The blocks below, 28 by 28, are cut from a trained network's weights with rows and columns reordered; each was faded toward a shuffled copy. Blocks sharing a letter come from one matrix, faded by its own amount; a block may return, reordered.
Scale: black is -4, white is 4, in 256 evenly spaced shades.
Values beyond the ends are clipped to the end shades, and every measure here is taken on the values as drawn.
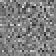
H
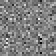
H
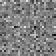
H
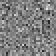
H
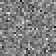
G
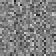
H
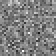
G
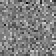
G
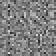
H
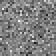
G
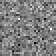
G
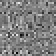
H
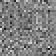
H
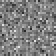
G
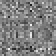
H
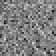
G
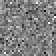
G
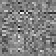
H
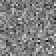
G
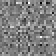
H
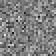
G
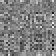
H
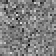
G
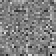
H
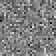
G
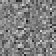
H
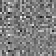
H
